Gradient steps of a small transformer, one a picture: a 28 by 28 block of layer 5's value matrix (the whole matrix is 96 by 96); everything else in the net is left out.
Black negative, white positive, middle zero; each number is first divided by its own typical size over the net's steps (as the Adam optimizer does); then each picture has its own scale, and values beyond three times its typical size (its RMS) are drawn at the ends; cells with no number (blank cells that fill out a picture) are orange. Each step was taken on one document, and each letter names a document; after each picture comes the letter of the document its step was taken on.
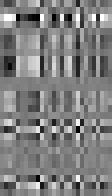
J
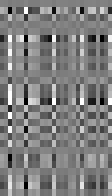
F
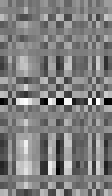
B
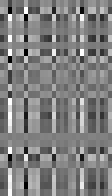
F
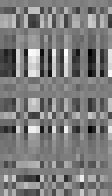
J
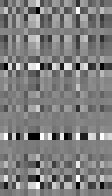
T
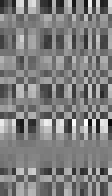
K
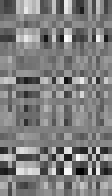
B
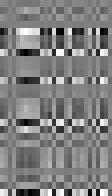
K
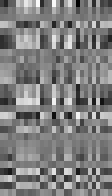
B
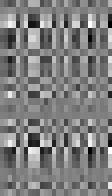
J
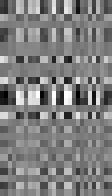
B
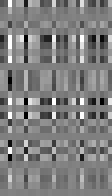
F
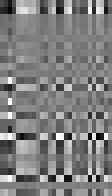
B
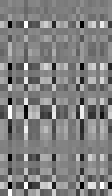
F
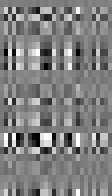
T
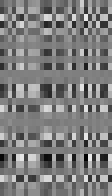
K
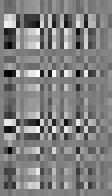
J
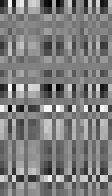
K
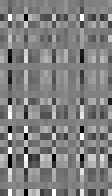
F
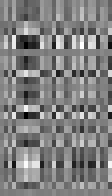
J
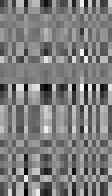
K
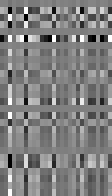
F
